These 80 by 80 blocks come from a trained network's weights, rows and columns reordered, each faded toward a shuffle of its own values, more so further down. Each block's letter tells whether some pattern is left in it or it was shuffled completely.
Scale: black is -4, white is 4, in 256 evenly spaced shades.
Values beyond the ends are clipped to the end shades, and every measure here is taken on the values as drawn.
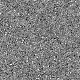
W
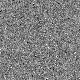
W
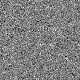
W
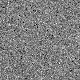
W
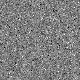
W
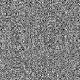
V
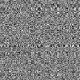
V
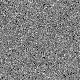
W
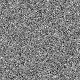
W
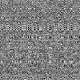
V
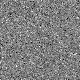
W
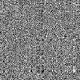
V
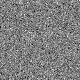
W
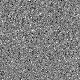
W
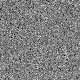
W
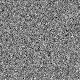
W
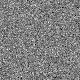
W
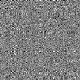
V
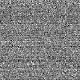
V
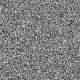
W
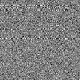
V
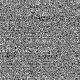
V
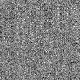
V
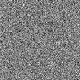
V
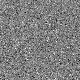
W
